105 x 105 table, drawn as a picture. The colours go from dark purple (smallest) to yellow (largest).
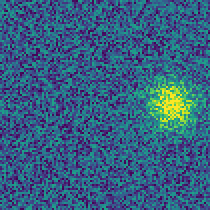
No single row or column stands out from its neighbours. The ninth with the highest average is the middle right. On average the colour sits 30% of the way up the scale. One bump rises in the middle right.
